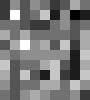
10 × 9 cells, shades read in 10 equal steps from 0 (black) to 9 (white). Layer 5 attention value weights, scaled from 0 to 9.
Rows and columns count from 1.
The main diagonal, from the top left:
2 9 3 4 6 5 3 1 5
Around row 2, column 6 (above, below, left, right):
2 4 7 5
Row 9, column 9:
5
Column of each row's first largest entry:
8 2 7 1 3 9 1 3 8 4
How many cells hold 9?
2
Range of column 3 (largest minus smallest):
6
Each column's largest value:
7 9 9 6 7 7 7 7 7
